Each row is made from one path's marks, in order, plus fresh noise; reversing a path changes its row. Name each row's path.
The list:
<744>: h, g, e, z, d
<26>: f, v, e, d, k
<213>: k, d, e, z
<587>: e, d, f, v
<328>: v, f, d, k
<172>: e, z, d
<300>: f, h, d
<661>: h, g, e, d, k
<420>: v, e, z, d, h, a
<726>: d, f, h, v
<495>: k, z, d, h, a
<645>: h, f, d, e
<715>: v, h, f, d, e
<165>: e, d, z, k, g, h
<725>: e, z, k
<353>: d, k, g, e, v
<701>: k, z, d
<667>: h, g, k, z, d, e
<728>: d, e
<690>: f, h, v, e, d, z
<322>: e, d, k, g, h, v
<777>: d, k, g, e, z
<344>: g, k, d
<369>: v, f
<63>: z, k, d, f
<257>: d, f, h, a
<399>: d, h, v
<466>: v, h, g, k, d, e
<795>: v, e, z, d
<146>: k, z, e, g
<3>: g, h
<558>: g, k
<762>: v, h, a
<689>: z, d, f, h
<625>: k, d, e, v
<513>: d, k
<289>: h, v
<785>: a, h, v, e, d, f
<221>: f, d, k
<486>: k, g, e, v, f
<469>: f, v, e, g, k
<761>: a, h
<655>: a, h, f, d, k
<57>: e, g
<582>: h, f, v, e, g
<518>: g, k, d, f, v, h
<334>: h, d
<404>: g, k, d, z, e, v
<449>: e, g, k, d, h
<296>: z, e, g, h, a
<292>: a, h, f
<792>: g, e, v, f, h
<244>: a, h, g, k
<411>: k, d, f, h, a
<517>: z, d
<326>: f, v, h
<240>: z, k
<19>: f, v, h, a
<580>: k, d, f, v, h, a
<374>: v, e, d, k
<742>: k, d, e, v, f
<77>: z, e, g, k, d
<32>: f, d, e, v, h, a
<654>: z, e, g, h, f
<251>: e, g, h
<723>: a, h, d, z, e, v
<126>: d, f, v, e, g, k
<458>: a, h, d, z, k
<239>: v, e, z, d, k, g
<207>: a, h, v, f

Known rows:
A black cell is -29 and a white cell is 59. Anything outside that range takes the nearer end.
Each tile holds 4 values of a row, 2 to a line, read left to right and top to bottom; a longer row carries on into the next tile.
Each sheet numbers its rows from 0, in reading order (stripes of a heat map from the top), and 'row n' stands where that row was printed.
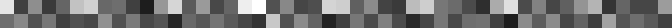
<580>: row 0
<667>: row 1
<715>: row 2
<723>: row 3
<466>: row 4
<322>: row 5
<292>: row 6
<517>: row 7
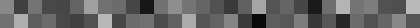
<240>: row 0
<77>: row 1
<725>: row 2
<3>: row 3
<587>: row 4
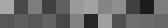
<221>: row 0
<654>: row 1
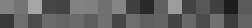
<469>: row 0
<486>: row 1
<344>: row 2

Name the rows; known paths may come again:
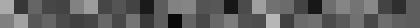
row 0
<701>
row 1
<344>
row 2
<57>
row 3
<77>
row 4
<486>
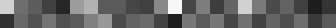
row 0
<661>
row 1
<213>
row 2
<257>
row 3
<558>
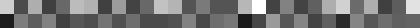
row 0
<19>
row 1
<328>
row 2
<374>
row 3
<655>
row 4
<690>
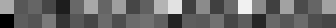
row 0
<3>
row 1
<26>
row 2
<726>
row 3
<369>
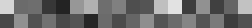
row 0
<667>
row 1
<587>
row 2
<580>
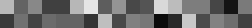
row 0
<126>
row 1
<420>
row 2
<296>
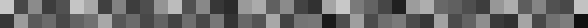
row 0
<689>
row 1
<63>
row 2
<518>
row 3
<239>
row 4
<165>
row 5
<172>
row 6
<795>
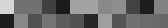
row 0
<744>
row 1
<654>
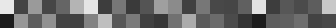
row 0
<207>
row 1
<495>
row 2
<240>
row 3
<334>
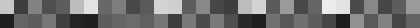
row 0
<289>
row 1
<645>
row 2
<466>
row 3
<715>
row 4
<292>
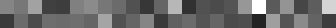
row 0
<469>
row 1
<725>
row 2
<513>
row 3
<785>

